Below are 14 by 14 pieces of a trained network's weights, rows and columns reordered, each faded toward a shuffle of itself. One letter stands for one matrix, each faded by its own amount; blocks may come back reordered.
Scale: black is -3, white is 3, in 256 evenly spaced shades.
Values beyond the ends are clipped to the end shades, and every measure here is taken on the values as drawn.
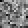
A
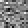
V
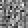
A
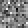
A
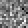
A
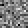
A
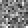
A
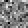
A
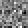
V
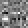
V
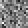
A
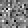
A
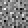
A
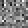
V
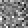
A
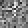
V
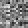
V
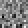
V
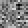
V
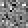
A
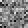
A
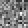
V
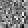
V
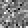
A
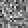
A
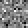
A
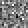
A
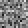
A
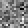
V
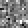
A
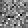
A
